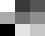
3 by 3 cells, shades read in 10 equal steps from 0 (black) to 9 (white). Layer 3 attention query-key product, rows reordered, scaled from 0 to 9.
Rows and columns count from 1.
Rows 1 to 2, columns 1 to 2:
9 2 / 6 4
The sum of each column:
15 14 15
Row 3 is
0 8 7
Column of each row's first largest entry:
1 1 2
